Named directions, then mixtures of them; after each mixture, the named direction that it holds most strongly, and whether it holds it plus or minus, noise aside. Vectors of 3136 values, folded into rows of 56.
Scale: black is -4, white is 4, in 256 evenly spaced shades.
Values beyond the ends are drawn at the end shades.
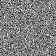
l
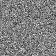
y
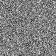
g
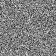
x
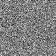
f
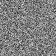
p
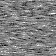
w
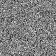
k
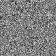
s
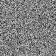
g, minus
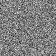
p, minus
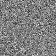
y, plus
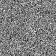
k, plus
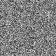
s, plus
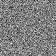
f, plus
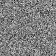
k, plus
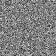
f, minus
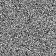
x, minus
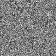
s, plus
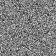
x, minus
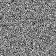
l, plus
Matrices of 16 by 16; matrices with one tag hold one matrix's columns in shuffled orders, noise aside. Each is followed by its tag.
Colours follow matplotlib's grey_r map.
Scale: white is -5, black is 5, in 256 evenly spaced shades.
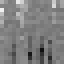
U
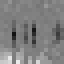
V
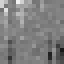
U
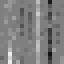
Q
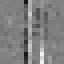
Q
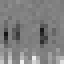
V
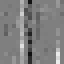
Q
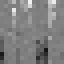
U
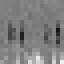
V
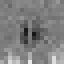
V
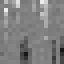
U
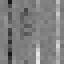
Q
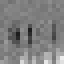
V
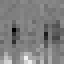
V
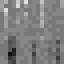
U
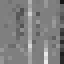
Q
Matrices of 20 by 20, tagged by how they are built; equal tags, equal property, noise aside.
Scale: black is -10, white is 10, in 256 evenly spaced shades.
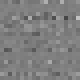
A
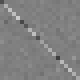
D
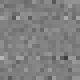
A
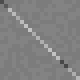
D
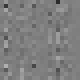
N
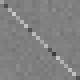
D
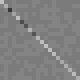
D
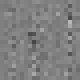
N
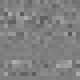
A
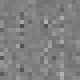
N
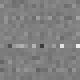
A
